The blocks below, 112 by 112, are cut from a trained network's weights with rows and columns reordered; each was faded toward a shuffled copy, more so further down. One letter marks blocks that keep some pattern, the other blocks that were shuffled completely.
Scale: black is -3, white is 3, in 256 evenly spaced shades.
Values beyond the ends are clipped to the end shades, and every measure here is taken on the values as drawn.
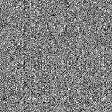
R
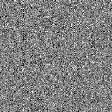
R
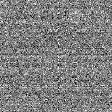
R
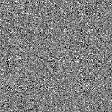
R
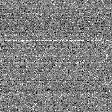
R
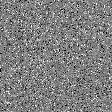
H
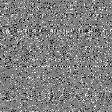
R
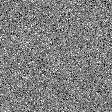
H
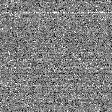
R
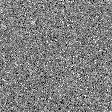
H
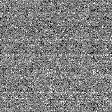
R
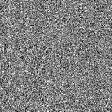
R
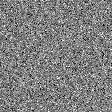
H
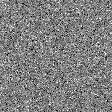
H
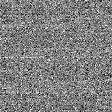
R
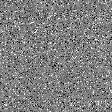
R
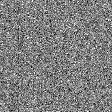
R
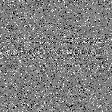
R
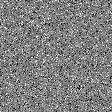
H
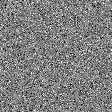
H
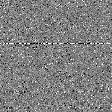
R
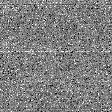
R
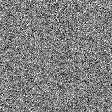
R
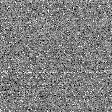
R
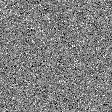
H
